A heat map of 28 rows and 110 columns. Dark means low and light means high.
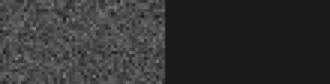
It is made of 1 by 2 panels. Panel 1,1: low, fine-grained. Panel 1,2: very low, flat.
